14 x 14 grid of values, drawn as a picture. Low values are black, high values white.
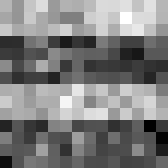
Streaks run across, left to right. The ninth with the highest average is the top right. The ninth with the lowest average is the bottom right. Stripes running across repeat 2 times from top to bottom.
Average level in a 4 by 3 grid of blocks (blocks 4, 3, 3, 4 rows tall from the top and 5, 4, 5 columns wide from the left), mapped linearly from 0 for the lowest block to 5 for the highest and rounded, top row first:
3 3 4
1 1 0
4 5 4
1 1 0
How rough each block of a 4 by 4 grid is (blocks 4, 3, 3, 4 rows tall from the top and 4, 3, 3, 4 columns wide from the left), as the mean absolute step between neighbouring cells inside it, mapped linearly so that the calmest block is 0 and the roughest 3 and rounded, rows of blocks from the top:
2 3 2 2
2 2 0 1
0 1 2 1
2 2 0 2
